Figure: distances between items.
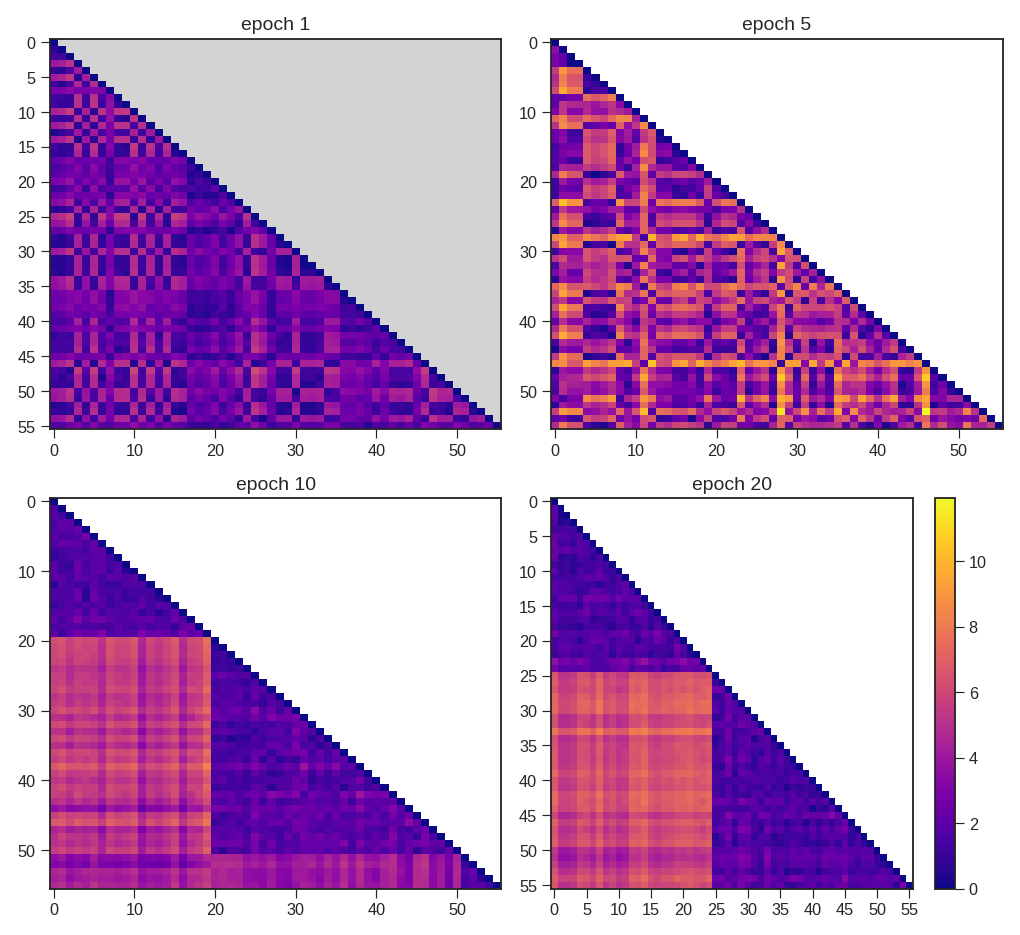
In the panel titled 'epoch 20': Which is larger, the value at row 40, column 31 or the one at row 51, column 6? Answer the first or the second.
the second
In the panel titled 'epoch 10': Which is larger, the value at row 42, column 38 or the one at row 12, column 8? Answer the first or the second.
the first
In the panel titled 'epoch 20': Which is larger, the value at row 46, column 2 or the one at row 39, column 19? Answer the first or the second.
the second
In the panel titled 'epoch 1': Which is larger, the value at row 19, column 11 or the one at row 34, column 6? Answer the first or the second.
the second
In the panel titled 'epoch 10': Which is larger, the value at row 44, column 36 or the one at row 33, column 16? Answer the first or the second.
the second
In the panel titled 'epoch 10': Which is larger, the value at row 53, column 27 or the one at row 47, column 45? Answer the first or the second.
the first
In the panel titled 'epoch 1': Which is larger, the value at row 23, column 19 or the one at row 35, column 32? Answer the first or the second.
the second
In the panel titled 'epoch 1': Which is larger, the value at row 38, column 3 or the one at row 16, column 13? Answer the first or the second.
the first
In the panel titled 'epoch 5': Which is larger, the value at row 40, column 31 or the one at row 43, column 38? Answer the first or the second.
the second
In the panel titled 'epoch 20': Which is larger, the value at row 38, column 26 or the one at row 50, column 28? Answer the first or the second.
the second
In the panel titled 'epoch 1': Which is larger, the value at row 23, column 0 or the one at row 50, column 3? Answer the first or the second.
the first
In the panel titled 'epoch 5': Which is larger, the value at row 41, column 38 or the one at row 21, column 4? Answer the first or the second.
the second
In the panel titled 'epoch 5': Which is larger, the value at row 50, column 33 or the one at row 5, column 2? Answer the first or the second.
the second
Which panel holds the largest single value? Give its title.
epoch 5
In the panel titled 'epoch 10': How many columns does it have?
56
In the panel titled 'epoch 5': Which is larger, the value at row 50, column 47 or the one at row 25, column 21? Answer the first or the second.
the second
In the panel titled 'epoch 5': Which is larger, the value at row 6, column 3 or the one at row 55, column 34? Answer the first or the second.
the first
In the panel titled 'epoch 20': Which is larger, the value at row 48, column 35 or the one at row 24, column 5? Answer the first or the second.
the second
